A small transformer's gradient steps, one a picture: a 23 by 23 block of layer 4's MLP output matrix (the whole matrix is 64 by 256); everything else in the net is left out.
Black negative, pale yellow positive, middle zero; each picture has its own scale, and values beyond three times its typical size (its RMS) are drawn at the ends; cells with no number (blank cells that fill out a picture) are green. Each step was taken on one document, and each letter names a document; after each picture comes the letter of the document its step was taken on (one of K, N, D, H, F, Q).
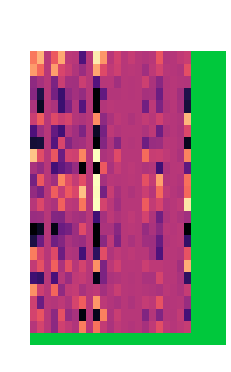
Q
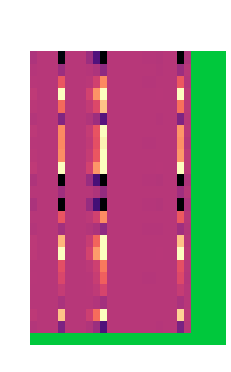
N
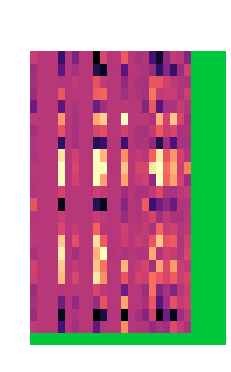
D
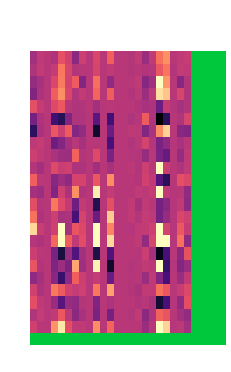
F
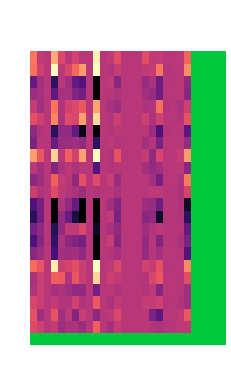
Q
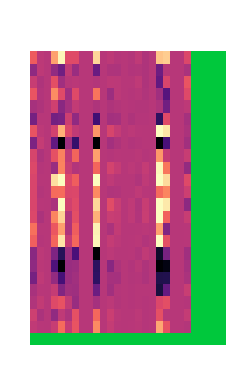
F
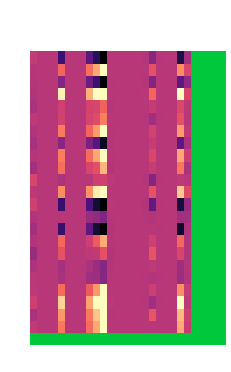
N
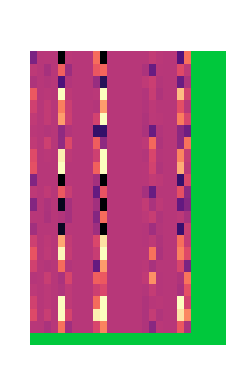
N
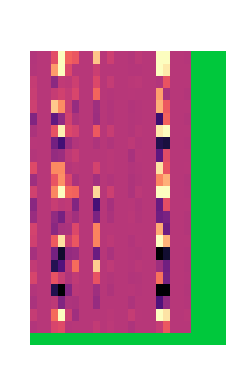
F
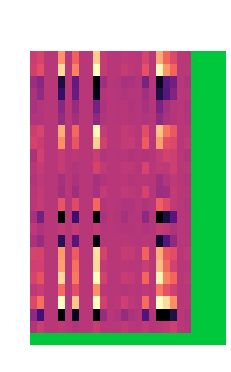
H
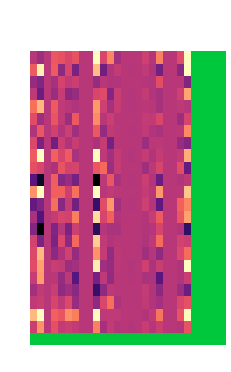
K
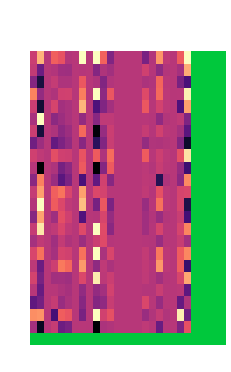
K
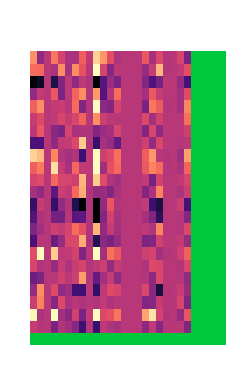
Q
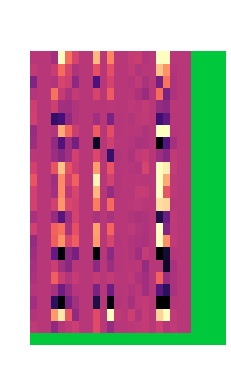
F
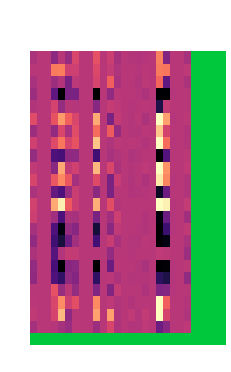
F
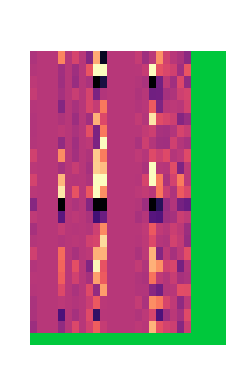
D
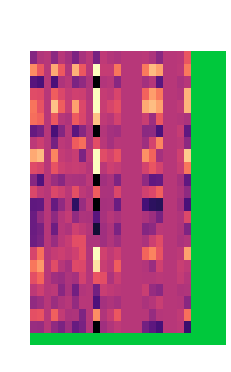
Q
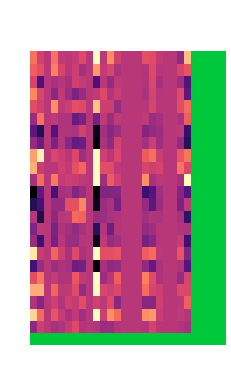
Q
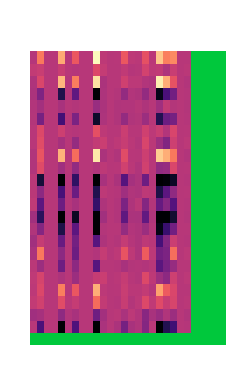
H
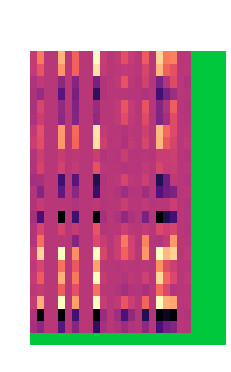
H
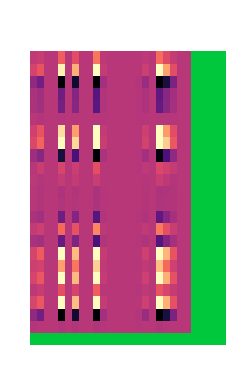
H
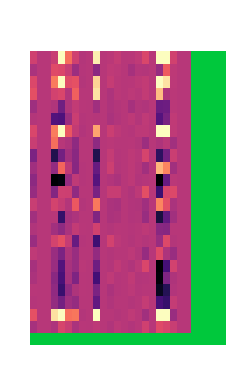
F
